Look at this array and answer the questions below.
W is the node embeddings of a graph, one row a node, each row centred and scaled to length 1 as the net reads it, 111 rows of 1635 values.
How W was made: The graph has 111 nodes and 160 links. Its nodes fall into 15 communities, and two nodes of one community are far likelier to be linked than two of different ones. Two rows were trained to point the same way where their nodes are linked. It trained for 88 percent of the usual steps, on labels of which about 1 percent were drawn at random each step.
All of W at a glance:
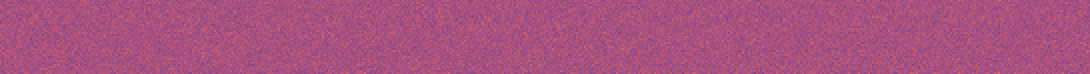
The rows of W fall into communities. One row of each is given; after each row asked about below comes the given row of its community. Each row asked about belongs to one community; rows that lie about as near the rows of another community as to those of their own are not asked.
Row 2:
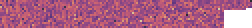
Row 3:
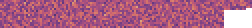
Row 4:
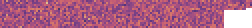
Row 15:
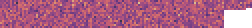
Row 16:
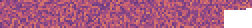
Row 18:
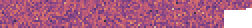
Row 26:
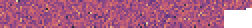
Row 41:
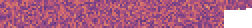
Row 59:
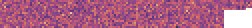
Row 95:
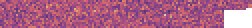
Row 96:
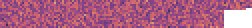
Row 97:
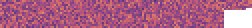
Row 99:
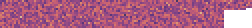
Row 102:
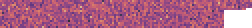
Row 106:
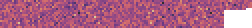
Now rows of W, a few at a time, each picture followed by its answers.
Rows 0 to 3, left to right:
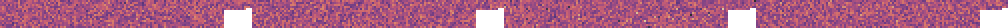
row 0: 15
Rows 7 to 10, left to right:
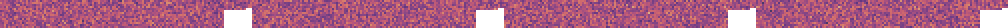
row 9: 97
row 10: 99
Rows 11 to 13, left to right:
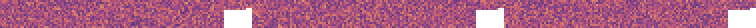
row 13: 102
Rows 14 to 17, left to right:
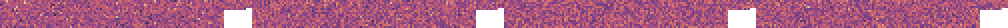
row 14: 3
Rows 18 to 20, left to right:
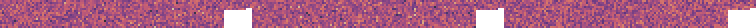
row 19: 16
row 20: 16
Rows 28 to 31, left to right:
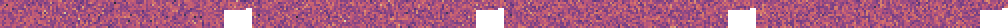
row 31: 106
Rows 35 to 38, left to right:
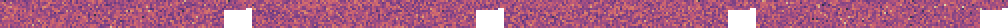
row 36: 4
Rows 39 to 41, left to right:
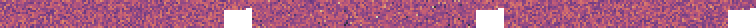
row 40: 26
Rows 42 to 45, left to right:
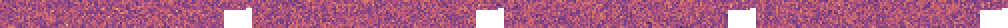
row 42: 59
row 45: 18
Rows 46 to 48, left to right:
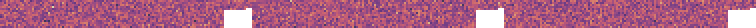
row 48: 102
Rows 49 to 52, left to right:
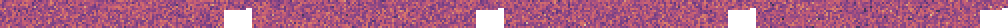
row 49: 41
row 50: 102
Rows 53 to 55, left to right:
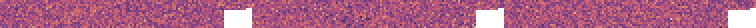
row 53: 95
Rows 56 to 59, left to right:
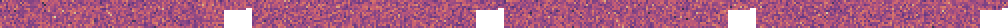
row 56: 99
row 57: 41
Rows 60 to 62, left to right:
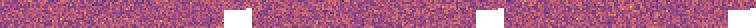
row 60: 16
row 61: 18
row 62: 96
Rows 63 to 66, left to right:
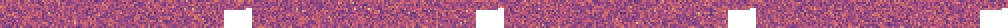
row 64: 59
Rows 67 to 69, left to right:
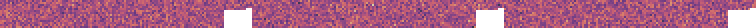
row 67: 106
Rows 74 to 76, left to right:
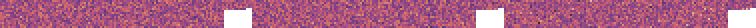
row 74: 99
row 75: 96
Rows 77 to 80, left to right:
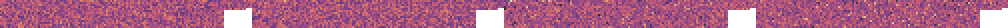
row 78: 41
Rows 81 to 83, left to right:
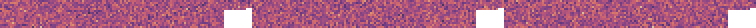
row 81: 41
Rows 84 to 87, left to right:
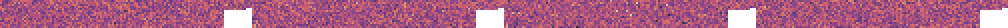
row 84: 4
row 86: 96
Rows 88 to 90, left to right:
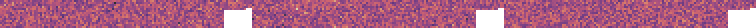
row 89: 4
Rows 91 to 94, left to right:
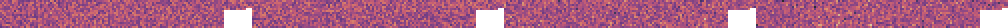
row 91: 3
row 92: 3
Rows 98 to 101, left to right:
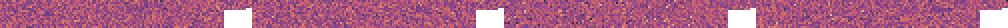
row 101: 2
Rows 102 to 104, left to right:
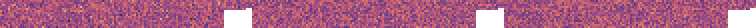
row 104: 4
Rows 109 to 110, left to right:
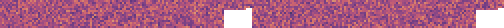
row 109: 15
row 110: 15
